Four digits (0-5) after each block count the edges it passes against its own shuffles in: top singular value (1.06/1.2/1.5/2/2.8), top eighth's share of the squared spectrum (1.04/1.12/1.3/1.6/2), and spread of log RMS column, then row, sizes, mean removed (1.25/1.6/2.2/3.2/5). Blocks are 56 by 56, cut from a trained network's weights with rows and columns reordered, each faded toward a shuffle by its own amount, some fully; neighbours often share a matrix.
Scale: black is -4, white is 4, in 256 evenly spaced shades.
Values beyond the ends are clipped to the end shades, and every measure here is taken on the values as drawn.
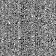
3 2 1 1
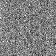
1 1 0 0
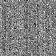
3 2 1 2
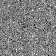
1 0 0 0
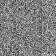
1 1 0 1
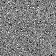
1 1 0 0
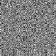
3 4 2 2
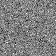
0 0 0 0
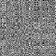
4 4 2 2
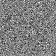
1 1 0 0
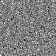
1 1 0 0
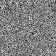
2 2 1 0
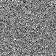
0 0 0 0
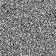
0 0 0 0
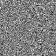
2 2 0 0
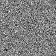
1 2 0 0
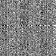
3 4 0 2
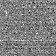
2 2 1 1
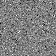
1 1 0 0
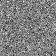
0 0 0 0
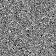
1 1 0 0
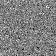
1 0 0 0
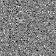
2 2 1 1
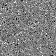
0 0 0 0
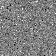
1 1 0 0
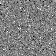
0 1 0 0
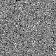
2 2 1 0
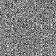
3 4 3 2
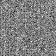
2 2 0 1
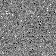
0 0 0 0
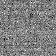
2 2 1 0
